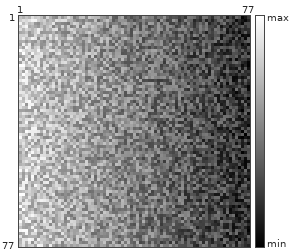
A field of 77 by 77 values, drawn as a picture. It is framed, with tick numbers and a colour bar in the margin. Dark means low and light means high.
Overall the values sit about 50% of the way up the scale. No regular stripes run through it. No row or column stands out. The field climbs toward the left. The texture is fine-grained noise.
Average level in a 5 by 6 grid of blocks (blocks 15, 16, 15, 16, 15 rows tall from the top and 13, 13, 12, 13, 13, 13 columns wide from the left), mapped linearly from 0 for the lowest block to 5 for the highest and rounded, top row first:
543210 / 543210 / 543210 / 543210 / 543210
